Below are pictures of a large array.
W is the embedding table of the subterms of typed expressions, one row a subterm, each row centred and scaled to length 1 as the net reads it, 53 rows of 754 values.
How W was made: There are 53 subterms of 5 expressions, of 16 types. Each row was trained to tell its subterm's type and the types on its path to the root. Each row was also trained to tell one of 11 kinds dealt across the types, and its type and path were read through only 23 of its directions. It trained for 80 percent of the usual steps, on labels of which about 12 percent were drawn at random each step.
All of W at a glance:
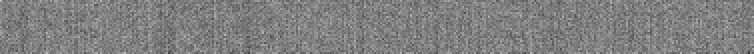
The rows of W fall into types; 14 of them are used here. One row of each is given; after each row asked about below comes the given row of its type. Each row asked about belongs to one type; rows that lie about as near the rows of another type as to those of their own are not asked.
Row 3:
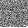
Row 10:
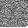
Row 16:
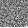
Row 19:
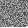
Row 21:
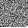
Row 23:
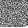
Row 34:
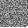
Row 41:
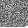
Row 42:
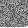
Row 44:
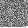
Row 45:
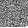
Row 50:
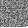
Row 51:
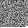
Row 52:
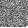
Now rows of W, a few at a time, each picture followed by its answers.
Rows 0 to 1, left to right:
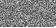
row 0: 52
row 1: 10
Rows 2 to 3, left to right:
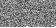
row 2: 23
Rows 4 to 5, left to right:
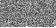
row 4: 45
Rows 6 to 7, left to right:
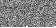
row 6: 50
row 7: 21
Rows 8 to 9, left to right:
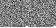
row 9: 16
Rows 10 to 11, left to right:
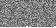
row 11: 23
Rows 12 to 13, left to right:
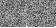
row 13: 42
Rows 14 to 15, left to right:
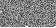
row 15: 19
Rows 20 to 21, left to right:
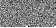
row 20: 34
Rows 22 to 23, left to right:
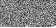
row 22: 41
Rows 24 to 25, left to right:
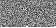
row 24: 44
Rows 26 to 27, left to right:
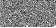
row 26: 50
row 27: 19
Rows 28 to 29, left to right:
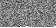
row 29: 42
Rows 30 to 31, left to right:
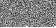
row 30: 21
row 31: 34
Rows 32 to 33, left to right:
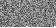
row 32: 50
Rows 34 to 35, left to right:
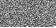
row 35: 42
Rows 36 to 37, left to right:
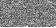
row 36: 34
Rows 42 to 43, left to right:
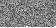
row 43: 52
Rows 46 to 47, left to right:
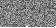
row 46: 51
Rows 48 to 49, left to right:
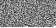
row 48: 44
